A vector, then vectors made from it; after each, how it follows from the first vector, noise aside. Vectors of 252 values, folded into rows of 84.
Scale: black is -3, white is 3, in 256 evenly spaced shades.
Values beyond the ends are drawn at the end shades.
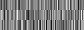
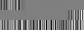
partly zeroed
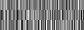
negated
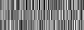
wrapped around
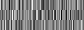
wrapped around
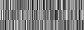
reversed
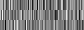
reversed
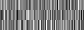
negated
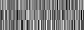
negated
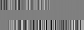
partly zeroed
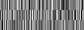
wrapped around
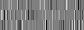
partly zeroed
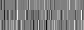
partly zeroed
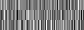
negated
